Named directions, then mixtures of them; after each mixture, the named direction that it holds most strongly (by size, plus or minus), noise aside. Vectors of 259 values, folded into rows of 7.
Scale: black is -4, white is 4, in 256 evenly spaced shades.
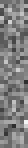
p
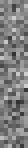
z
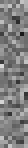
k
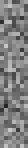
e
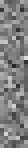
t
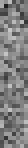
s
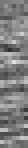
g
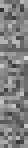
t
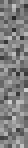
z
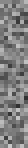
k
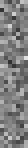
t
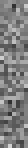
z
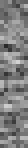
g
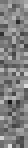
z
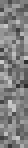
t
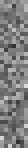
z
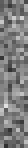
e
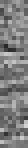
g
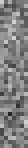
s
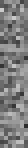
t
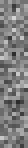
z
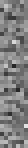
t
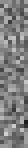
p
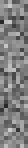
e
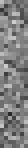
s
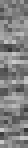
g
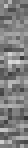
g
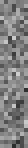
z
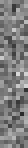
z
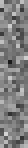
t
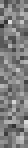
p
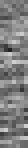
g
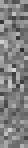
e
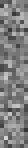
s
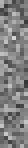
s
